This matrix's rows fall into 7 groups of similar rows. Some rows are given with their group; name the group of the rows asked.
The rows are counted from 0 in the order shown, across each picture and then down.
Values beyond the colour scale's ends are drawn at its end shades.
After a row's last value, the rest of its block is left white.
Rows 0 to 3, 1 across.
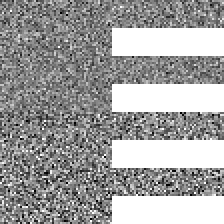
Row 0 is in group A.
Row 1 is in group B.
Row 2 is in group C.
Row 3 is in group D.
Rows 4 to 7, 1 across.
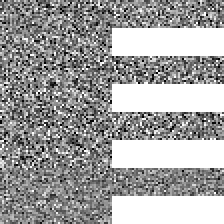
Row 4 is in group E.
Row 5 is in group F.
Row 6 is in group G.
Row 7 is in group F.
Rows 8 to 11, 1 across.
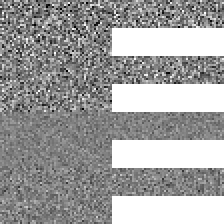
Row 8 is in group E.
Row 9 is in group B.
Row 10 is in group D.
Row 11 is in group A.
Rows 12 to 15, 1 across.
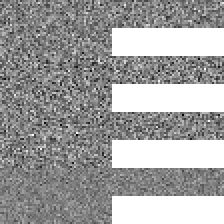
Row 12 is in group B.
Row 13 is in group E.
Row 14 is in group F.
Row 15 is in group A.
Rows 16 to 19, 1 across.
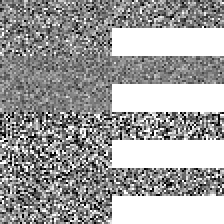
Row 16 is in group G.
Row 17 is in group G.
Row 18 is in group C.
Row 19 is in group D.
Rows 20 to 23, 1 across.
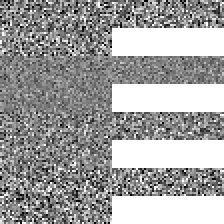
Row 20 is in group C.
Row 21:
A
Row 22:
B
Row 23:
G
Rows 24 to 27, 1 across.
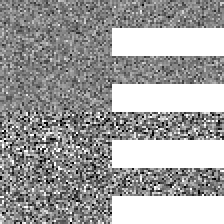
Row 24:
G
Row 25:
D
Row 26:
F
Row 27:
G
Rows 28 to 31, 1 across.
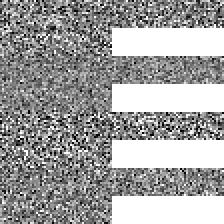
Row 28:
F
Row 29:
C
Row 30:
E
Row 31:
C
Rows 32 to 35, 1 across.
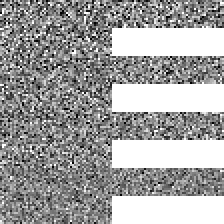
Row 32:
B
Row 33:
D
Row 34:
C
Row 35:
G
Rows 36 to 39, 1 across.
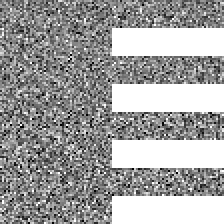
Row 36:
G
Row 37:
A
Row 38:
A
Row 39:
B
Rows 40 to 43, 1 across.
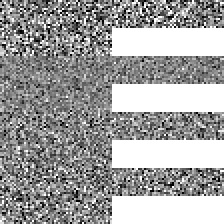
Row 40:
G
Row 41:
G
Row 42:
A
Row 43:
G
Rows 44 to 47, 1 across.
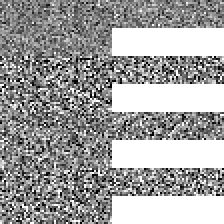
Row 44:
E
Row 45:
D
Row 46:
G
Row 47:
E
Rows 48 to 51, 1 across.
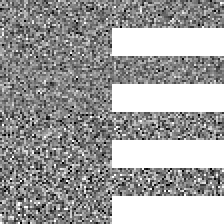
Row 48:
G
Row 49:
F
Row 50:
E
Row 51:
A
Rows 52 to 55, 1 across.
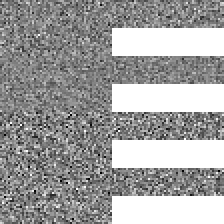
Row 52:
B
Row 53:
F
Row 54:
A
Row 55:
F
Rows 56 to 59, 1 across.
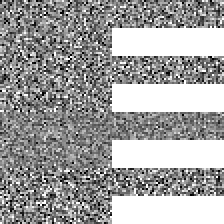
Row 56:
A
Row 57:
A
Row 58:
F
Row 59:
F
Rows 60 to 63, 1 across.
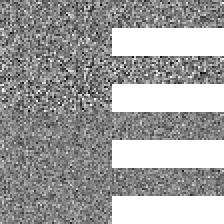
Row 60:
B
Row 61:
B
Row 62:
G
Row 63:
F
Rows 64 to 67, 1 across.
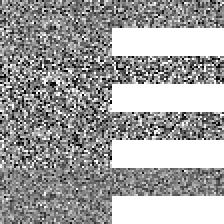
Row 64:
F
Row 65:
F
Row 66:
G
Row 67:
F
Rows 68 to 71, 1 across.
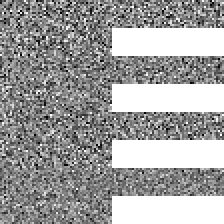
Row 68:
A
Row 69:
F
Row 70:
D
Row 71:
F
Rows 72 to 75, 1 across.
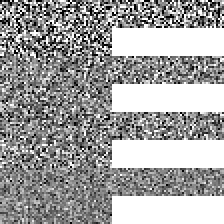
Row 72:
A
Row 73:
B
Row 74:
C
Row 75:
A
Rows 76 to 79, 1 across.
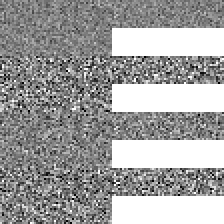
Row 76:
E
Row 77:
B
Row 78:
E
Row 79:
E
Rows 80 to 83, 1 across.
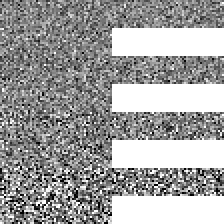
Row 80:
B
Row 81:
C
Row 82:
D
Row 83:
F
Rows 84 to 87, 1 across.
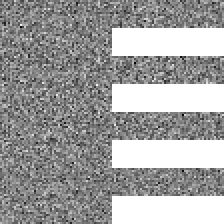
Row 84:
C
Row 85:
C
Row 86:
F
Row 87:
F
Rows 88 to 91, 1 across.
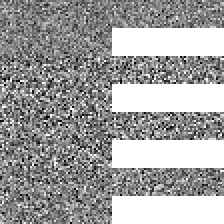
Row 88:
D
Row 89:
C
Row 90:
D
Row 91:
G
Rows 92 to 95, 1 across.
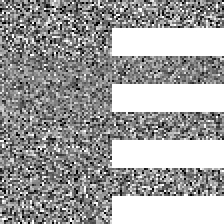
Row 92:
E
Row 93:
G
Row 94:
F
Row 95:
C
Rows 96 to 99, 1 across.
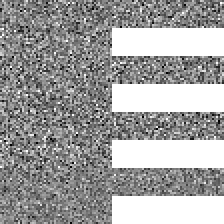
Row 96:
G
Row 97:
A
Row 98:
F
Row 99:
A
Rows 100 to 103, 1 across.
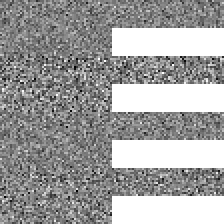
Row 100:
A
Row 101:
C
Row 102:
A
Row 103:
F
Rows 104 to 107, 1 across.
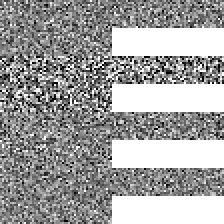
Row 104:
D
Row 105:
A
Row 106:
F
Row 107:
D
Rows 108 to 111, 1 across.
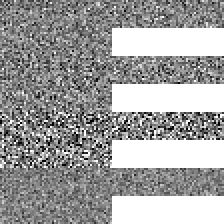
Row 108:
C
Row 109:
E
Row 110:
G
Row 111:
C
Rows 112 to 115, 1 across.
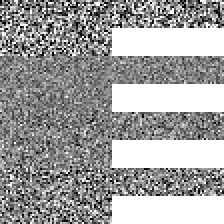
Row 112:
C
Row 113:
A
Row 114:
G
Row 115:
D
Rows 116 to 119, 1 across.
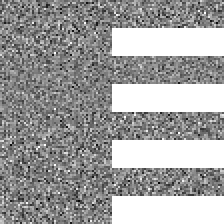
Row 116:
E
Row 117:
E
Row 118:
B
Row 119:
G
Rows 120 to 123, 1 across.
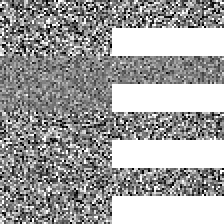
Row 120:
G
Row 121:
A
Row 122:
F
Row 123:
G
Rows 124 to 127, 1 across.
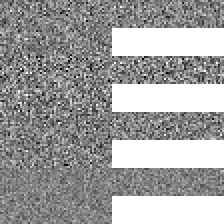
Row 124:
A
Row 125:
A
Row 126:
D
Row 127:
B
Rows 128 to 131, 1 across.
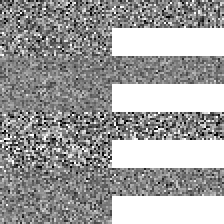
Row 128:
A
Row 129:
F
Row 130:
F
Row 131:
D
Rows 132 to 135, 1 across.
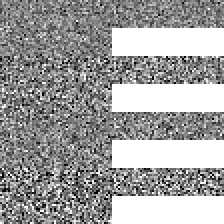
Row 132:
F
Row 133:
C
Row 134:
D
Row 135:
E
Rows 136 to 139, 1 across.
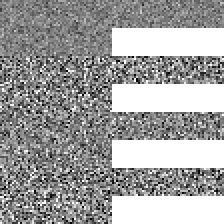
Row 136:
G
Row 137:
B
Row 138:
A
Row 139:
F
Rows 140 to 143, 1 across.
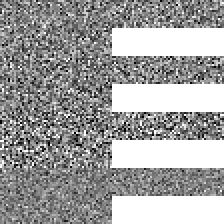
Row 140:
B
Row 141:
D
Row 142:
G
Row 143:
D
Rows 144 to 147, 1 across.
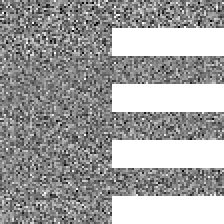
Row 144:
E
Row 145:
D
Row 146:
D
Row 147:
F
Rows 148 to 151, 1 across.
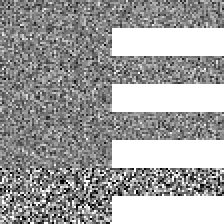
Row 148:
C
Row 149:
E
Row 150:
E
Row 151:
B
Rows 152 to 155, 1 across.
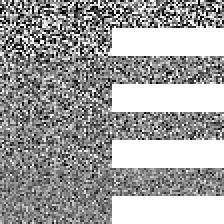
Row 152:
E
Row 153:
D
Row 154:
D
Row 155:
E
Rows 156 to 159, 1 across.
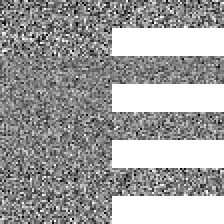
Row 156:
C
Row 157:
F
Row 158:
E
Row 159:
C
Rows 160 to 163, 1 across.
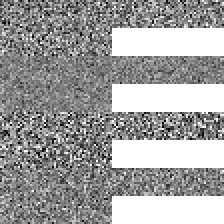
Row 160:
C
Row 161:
G
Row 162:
A
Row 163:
B
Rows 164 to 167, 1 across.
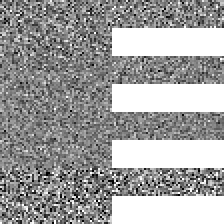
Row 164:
A
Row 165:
G
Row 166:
F
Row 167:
E
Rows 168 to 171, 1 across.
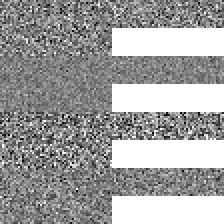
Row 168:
E
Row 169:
A
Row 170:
C
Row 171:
F
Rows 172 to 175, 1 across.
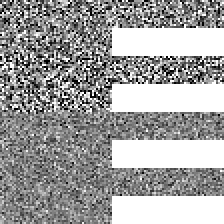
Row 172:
A
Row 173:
D
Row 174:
F
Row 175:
G
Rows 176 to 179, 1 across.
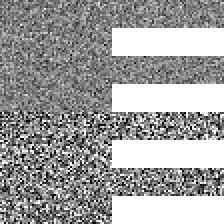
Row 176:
C
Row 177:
D
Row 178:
C
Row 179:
A
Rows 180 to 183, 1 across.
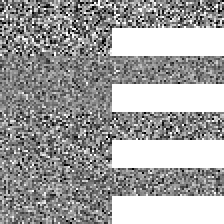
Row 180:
E
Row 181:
E
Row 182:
D
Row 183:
F
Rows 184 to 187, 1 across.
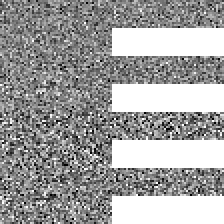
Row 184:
E
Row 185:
F
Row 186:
D
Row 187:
F
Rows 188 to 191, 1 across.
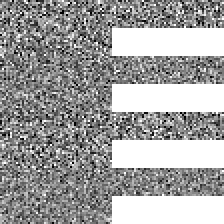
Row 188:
A
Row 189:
E
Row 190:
C
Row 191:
B
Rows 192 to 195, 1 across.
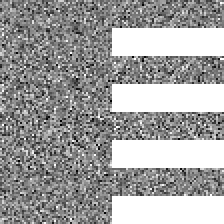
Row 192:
G
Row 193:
G
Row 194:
E
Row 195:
C
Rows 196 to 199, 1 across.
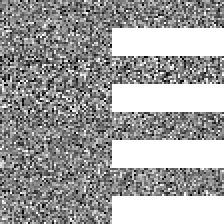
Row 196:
F
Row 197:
C
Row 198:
G
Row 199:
C
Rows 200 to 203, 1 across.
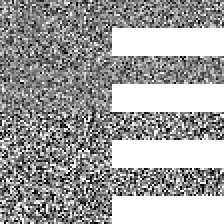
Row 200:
D
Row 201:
C
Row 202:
B
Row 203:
A
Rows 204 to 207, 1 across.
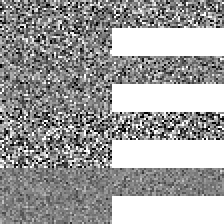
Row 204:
E
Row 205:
G
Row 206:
G
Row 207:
G
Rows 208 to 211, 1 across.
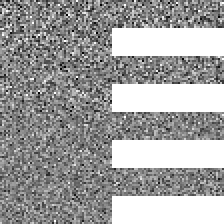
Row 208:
B
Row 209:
F
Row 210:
B
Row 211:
E
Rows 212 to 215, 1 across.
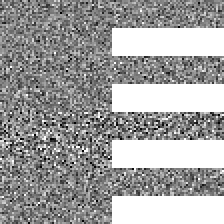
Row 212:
E
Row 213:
A
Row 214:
F
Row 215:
B
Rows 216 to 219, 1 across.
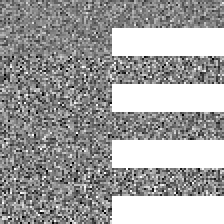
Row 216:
B
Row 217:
A
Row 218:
F
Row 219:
C
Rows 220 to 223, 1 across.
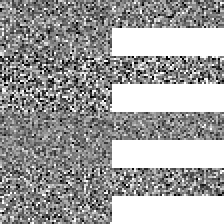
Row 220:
G
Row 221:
C
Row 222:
E
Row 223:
B
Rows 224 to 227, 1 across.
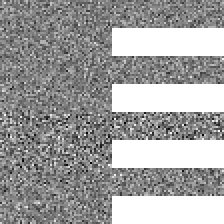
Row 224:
D
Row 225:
B
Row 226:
D
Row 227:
A
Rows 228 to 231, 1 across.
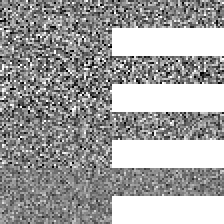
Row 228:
F
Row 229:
B
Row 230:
C
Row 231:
B
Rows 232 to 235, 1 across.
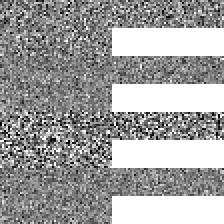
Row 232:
A
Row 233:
G
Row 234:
F
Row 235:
C
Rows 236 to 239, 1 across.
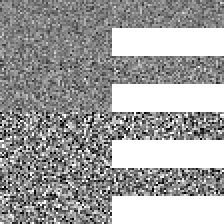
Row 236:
G
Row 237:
E
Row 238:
B
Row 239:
F
